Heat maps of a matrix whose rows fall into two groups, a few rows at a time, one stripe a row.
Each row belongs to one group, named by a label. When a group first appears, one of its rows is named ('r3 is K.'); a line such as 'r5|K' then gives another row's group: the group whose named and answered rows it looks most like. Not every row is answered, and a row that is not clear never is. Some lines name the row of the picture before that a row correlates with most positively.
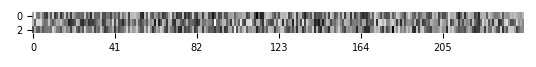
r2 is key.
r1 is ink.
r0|key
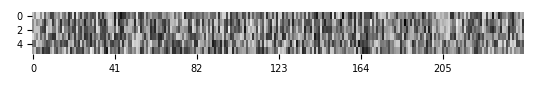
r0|ink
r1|ink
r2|ink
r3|ink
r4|key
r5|key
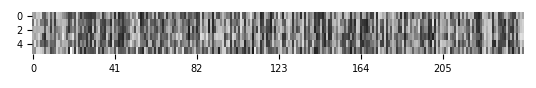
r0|ink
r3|ink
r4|ink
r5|ink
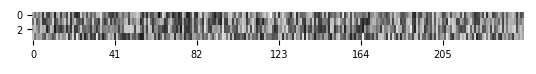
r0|key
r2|key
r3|ink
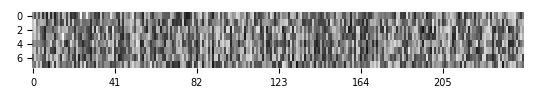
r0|key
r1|key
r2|ink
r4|ink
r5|ink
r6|ink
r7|key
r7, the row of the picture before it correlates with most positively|0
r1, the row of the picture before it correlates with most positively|2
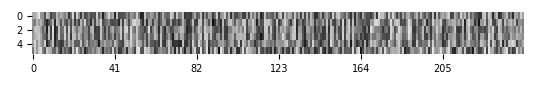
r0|ink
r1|key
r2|key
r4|key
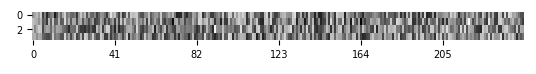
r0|key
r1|key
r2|ink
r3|key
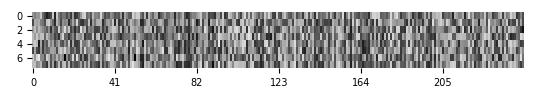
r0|key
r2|key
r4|key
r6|ink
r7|key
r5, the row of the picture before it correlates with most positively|3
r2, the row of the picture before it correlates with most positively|0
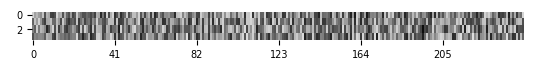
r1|ink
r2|key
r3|ink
